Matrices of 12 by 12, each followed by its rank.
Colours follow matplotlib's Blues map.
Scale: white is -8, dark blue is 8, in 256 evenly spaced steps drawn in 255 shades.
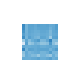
two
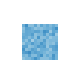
full rank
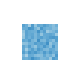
full rank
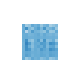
two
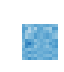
two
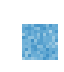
full rank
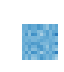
two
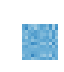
two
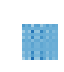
one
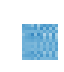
two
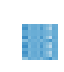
one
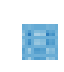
one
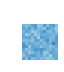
full rank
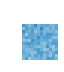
full rank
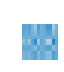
one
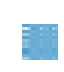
one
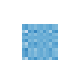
one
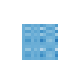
one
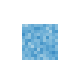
full rank
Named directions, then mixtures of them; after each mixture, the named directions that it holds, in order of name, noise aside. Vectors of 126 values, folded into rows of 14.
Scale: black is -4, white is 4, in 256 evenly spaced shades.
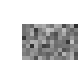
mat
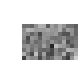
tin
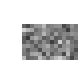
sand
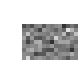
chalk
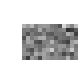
chalk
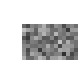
sand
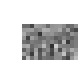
tin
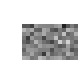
chalk, sand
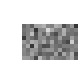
mat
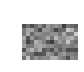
chalk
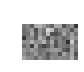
mat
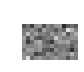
chalk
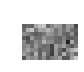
mat, tin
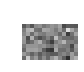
chalk, tin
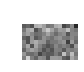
chalk, mat, tin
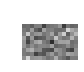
chalk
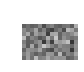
chalk, mat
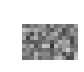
mat, sand, tin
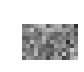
mat, tin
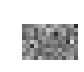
mat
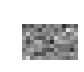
chalk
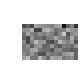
chalk, mat, sand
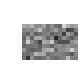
chalk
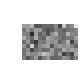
chalk, mat
